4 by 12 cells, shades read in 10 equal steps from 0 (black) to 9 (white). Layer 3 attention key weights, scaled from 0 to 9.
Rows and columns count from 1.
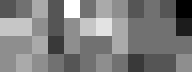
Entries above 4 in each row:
4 7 5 5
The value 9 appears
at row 1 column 5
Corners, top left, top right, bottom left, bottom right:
3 0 5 5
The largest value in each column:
7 7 6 4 9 7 8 6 4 4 4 5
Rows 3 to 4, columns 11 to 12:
4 4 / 3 5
